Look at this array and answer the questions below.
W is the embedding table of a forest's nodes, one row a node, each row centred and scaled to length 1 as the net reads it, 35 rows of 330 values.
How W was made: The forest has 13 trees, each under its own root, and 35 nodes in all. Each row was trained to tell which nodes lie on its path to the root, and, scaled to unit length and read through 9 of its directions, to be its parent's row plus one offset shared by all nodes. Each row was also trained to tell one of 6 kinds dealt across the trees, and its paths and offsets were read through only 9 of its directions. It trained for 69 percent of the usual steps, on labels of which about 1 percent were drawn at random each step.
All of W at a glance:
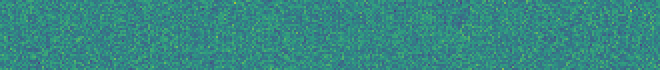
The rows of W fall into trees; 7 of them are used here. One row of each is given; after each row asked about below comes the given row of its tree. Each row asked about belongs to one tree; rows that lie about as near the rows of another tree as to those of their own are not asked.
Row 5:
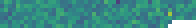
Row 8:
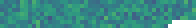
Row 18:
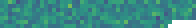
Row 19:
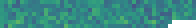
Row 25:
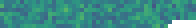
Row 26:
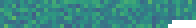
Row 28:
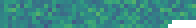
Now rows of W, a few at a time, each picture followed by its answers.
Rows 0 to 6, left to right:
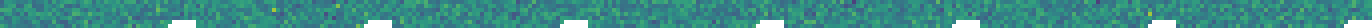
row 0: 28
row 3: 19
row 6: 26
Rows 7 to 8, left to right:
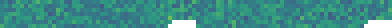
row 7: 25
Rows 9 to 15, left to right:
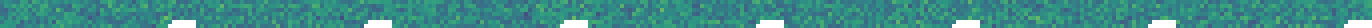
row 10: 26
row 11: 25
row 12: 19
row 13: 5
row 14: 8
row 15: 26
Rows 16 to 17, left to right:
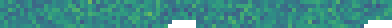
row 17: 5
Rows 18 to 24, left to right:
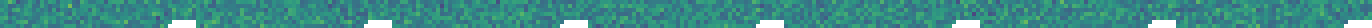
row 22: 18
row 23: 26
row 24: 8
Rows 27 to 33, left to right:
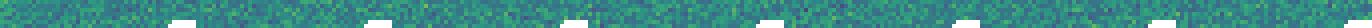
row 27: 19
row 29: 18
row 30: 8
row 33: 8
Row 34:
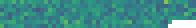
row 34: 19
